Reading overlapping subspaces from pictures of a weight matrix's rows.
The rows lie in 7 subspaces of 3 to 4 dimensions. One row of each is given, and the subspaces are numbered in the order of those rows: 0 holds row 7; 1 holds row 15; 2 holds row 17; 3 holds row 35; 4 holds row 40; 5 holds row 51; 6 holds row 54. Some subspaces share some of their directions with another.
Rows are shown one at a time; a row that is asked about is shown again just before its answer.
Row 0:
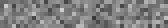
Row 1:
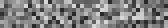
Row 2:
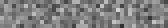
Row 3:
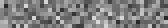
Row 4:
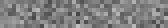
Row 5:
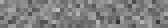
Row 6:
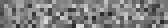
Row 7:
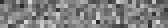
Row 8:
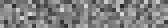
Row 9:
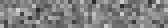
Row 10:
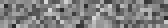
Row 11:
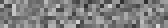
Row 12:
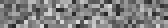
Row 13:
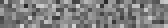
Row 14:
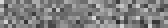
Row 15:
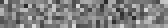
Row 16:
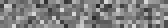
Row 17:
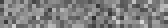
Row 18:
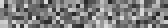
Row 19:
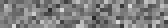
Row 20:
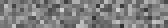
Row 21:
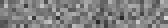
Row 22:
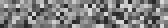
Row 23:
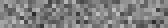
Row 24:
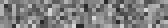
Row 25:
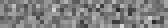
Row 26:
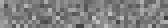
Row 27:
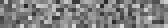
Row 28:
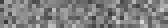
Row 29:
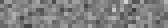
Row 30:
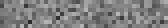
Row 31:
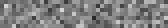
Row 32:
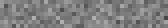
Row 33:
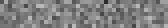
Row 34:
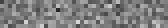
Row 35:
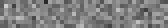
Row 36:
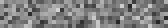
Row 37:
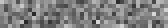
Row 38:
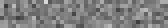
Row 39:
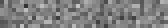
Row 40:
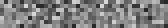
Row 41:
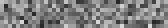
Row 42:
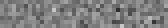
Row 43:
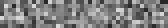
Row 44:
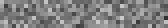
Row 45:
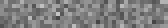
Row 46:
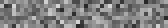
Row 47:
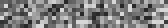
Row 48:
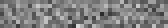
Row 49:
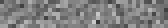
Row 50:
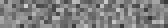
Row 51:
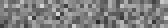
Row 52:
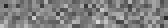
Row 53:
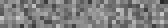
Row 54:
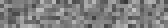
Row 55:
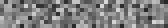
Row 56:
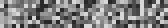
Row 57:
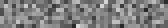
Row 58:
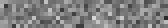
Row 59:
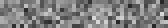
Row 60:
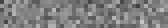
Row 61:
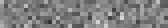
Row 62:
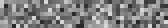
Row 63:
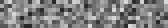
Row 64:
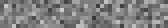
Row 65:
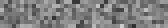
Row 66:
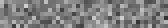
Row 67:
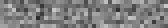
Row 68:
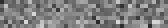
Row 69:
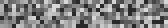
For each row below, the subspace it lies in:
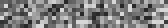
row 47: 0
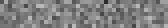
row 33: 1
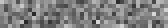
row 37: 0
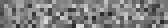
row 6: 1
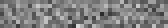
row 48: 1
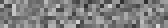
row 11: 2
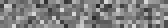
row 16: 1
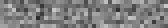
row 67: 4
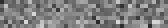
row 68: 2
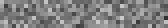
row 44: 6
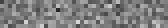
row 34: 2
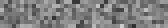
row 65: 6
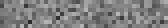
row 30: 1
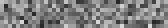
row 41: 0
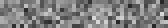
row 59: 3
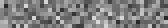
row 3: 5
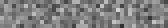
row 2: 4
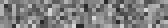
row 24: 1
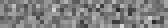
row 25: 4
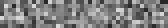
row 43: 3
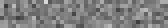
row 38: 3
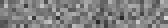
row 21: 5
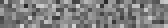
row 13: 4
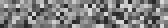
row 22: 5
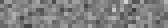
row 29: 6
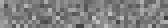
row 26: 1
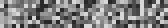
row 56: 6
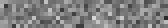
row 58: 1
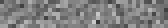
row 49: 0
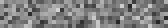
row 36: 0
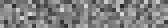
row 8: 6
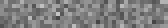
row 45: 5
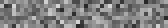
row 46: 2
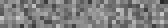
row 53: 3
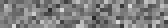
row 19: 3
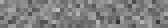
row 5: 0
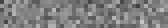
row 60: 2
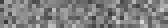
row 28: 2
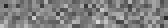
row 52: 5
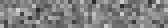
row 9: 6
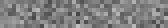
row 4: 0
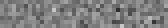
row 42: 4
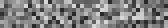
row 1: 1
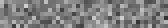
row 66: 5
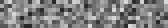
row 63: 6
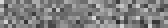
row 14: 2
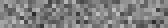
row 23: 0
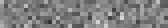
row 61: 6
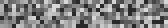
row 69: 4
